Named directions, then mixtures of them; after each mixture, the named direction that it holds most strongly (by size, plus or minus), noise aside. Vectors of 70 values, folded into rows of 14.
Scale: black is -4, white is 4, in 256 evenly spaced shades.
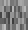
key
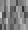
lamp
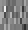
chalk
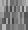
key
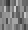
lamp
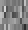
chalk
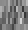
lamp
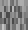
key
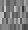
chalk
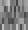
key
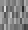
chalk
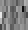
lamp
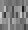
chalk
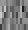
chalk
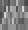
lamp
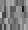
lamp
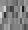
chalk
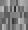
key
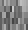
key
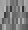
chalk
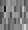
chalk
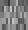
key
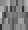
lamp
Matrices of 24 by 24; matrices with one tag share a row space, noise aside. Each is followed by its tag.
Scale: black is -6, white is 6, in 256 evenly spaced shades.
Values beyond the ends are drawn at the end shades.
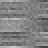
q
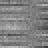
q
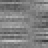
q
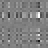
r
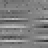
q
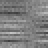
q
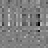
r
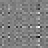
r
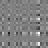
r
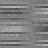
q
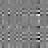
r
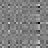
r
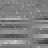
q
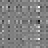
r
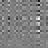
r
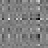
r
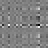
r
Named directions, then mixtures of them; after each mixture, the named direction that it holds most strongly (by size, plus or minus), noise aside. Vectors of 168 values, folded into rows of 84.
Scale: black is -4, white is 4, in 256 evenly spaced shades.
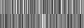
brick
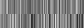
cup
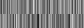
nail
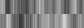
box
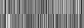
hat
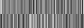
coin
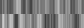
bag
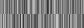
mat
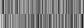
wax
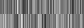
mat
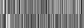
hat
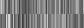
coin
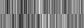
box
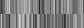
box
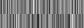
nail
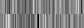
nail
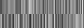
coin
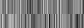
cup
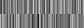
nail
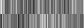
coin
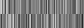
cup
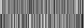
coin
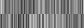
coin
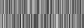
mat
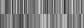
brick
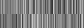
nail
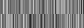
coin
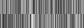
nail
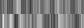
bag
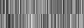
hat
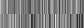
cup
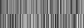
cup
